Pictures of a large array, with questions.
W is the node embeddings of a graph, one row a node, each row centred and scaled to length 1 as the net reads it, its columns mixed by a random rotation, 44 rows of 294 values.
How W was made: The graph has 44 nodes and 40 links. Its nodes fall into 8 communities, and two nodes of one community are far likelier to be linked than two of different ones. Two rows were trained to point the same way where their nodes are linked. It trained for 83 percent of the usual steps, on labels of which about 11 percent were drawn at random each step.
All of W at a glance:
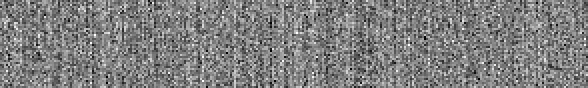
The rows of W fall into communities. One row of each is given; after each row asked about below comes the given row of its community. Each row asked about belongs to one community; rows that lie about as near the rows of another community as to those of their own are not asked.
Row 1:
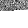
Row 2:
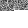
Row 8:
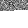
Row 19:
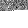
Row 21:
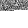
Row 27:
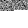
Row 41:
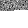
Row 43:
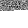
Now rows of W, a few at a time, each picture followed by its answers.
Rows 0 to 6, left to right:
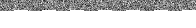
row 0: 2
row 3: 1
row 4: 21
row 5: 1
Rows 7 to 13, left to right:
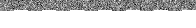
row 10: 8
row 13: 8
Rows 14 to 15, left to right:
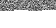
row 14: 41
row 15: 1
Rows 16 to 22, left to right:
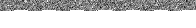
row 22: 19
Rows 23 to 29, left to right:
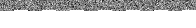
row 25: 43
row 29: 27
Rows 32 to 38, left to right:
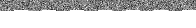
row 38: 41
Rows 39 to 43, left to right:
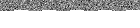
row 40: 8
